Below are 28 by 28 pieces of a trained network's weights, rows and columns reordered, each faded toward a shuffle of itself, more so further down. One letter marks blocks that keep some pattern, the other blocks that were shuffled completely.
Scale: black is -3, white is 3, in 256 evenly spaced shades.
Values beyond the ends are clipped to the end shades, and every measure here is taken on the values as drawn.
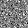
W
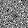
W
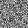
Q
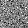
W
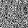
Q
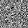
Q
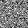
W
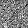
W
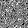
W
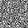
Q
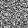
Q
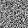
Q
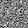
Q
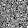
W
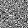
Q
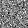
W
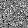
W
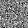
W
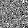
Q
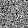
W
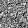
Q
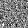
Q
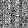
Q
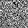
Q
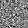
Q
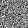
W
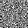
Q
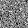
W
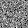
W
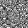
Q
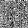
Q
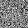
W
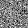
W
